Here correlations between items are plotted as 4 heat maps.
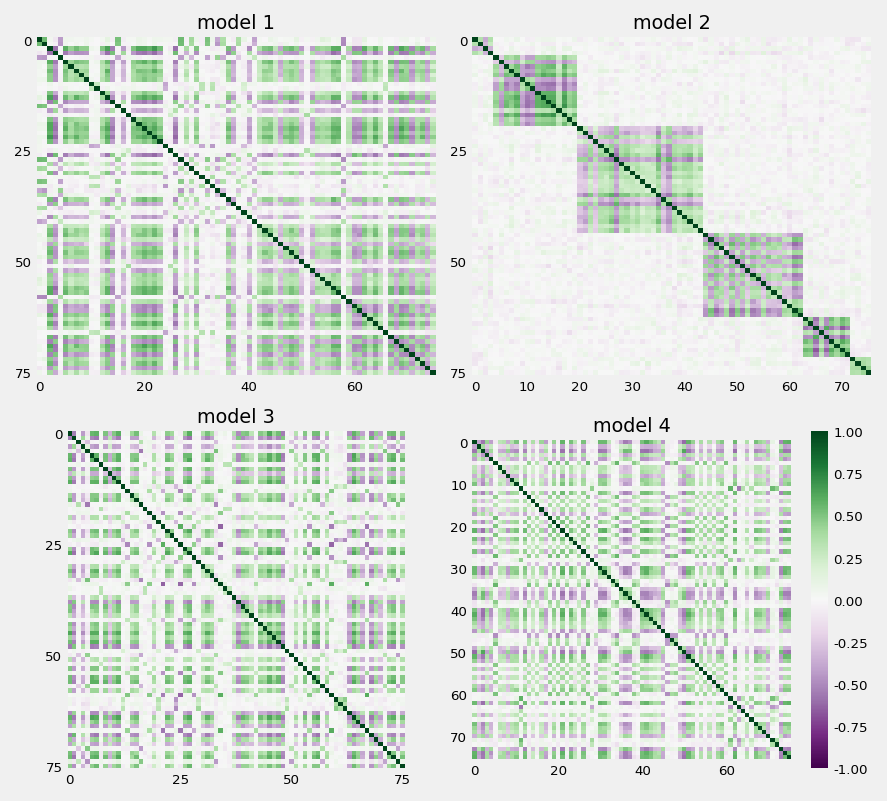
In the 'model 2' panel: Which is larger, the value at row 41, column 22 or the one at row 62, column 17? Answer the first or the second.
the first
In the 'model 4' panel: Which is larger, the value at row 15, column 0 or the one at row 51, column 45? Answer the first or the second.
the first
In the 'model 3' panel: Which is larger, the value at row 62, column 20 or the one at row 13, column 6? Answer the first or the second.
the first
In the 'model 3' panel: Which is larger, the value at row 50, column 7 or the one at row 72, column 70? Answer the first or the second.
the first
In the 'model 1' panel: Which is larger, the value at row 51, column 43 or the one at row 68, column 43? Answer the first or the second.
the first
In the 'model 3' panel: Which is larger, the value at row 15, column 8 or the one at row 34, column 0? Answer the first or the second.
the first
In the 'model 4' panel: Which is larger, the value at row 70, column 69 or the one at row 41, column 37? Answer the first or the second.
the first
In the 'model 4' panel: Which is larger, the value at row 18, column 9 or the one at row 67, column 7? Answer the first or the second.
the second
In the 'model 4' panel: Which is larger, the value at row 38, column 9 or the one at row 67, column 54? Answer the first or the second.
the second
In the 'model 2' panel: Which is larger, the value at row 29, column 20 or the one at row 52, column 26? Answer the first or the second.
the second
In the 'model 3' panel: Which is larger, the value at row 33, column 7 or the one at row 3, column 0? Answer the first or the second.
the first
